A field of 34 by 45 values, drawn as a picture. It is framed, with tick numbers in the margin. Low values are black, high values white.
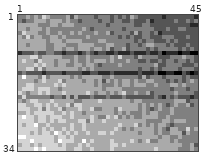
Slope: up to the bottom left. Ninth with the highest average: bottom left. Odd lines: rows 10, 15 and 21. Mirror symmetry: none. Ninth with the lowest average: top right.
